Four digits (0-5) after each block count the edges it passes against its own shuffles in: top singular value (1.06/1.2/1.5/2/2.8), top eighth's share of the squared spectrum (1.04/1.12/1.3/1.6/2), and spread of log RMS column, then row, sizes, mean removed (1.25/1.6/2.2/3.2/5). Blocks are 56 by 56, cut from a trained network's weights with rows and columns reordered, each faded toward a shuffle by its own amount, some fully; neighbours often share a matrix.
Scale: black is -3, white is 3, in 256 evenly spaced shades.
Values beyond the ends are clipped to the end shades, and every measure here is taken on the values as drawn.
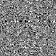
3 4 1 2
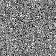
1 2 0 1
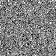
1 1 0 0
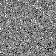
0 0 0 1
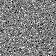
0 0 0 0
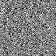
2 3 0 1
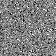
0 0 0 0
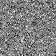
0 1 0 0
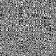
3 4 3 2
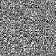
3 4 2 2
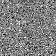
1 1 0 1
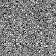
2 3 1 1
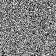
0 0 0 0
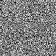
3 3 0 1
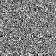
2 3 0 1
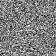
0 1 0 0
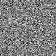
2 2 0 1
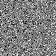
1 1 0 0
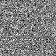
2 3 0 1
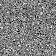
0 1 0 0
